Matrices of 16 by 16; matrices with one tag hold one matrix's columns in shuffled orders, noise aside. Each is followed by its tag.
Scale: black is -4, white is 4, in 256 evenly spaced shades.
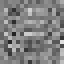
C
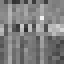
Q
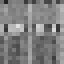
Q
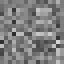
C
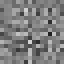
C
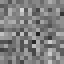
C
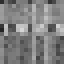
Q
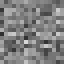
C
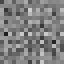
C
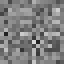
C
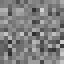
C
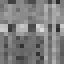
Q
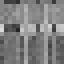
Q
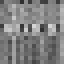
Q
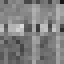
Q
